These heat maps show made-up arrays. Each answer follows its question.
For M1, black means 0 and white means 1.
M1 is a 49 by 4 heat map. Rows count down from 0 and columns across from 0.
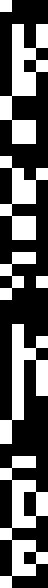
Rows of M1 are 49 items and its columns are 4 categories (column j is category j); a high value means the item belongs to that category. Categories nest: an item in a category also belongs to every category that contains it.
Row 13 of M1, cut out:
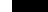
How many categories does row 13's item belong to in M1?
1
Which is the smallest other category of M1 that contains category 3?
1
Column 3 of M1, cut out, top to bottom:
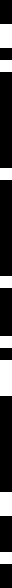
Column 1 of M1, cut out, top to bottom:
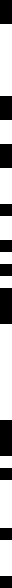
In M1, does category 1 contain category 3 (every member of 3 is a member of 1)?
yes
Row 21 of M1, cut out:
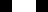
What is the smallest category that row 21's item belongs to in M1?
2
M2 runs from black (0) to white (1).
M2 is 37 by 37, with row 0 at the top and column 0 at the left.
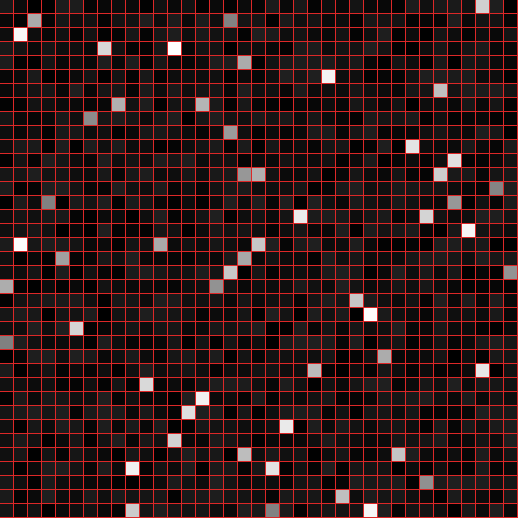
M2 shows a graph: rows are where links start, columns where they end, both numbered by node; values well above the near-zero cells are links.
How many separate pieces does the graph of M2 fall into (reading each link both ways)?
2
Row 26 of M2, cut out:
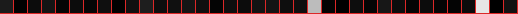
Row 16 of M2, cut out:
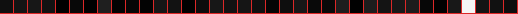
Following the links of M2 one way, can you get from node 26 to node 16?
no
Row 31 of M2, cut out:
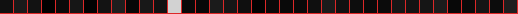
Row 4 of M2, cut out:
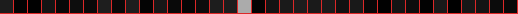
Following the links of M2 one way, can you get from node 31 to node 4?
yes
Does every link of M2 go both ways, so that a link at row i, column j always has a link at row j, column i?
no
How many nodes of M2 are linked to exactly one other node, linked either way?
4
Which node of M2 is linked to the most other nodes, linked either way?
node 17
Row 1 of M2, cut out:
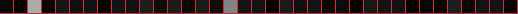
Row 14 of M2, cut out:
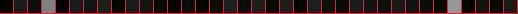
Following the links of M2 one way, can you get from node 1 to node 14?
no
